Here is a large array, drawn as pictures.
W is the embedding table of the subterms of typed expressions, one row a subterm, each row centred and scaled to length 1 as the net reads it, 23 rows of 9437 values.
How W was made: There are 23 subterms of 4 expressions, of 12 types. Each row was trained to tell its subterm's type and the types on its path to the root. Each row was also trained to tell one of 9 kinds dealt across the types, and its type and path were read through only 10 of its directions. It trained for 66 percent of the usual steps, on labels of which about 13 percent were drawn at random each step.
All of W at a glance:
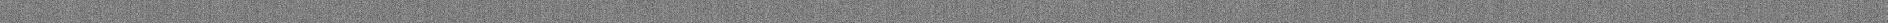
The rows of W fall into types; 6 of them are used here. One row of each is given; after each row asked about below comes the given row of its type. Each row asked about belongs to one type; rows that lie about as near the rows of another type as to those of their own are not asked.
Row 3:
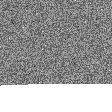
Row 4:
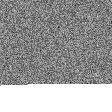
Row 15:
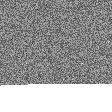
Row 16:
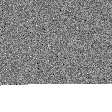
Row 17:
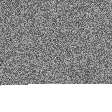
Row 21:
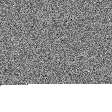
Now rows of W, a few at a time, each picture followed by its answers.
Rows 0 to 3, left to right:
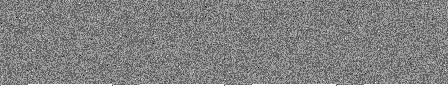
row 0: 4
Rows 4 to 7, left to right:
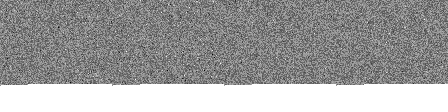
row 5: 16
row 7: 15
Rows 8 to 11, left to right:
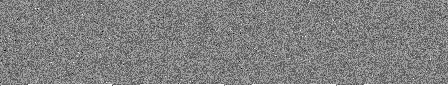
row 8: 4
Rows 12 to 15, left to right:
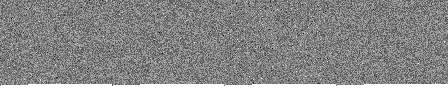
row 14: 4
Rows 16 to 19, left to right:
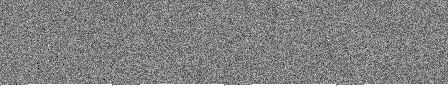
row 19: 16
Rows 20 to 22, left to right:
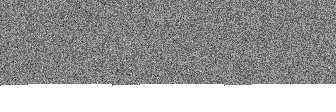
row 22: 3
